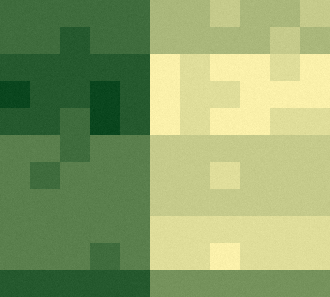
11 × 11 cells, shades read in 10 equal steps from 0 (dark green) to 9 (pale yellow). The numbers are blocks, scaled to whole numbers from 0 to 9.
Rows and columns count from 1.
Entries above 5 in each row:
6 6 6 6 6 6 6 6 6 6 0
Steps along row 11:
same same same same up same same same same same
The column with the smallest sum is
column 4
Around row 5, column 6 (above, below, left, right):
9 7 1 8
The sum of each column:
22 22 22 20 23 80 77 82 80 79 80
